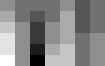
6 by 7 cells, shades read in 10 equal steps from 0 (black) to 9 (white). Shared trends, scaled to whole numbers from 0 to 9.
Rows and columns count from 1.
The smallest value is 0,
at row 6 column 3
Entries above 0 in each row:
7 7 7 7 7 6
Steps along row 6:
down down up same down up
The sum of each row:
29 30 32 35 36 37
